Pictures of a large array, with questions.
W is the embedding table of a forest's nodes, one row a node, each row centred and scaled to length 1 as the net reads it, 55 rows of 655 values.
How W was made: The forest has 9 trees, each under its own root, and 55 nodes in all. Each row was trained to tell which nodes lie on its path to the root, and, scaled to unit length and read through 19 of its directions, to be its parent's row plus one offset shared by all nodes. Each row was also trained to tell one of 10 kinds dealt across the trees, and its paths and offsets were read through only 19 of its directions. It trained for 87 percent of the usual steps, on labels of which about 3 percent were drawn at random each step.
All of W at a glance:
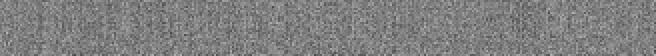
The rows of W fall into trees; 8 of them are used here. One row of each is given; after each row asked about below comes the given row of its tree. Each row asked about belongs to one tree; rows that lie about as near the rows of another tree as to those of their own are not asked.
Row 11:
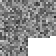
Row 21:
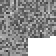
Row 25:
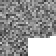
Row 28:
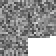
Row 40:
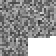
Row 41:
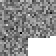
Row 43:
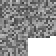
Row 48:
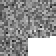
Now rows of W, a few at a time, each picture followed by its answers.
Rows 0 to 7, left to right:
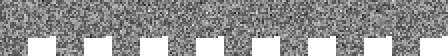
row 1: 21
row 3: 41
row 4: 11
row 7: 28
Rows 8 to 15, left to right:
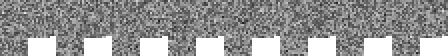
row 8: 48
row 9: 21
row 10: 41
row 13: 21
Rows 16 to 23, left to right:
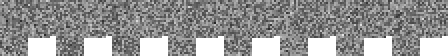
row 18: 48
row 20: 48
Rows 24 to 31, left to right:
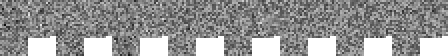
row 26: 11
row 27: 11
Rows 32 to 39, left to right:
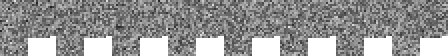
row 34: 28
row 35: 11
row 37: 48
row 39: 21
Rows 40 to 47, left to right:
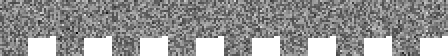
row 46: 28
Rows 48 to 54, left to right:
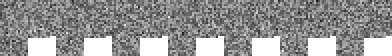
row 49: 11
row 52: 28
